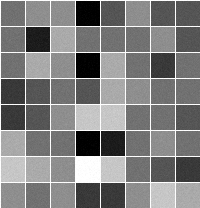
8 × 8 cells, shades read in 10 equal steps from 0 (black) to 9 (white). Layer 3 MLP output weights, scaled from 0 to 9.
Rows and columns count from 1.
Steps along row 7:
down down up down down down down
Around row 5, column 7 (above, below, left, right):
4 5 4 3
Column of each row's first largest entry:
2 3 2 5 4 1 4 7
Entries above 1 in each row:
7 7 7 8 8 6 8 8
